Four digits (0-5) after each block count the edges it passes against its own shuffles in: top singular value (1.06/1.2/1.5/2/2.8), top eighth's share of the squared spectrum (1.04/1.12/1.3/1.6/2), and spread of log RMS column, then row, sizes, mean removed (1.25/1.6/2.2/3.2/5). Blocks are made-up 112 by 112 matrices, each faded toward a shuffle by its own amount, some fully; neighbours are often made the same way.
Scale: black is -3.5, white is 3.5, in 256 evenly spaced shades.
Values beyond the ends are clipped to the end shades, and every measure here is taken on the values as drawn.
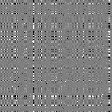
5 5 4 4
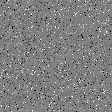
0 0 0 0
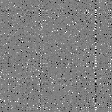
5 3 2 1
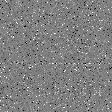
3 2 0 0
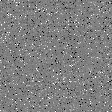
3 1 0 0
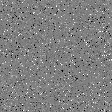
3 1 0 0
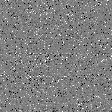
3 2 0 1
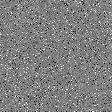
2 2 0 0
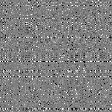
5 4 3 3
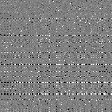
5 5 2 3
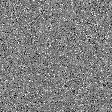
2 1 0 0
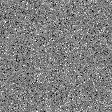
1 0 0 0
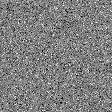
2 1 0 0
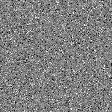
2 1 0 0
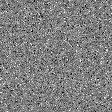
0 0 0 0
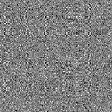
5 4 3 2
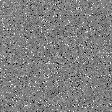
1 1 1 2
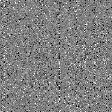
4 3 2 0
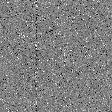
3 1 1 0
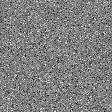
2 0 0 0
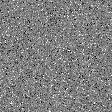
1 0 0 0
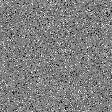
2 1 0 0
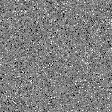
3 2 1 0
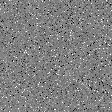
1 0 0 0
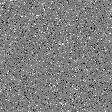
0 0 0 0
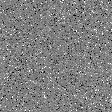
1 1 0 0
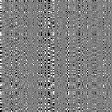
5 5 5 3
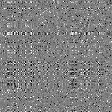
5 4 3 3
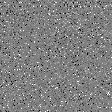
3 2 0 1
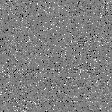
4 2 0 1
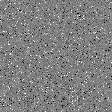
3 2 0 1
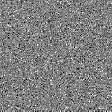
4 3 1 1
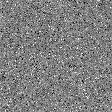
0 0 0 0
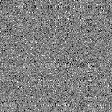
4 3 2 2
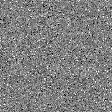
3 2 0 0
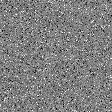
0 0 0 0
